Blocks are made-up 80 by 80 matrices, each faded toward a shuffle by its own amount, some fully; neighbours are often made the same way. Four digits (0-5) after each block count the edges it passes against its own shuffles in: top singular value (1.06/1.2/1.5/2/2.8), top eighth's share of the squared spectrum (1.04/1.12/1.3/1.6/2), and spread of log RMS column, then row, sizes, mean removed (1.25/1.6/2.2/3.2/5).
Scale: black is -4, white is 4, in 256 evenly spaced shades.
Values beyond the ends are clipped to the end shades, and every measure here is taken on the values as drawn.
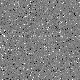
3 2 0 0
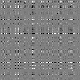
5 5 3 3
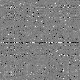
4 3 1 2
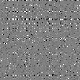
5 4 2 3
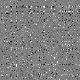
4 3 2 2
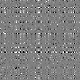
5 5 3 3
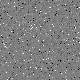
0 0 0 0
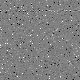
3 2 0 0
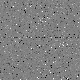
2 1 0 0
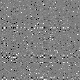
4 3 1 2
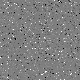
2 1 0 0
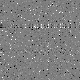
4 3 1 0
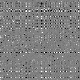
5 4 3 3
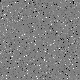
0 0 0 0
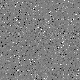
3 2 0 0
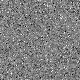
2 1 0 0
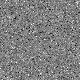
2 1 0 0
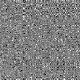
4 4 2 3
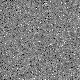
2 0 0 0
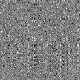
4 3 1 2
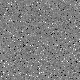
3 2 0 1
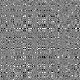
5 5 3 3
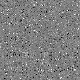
3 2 1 1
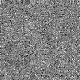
3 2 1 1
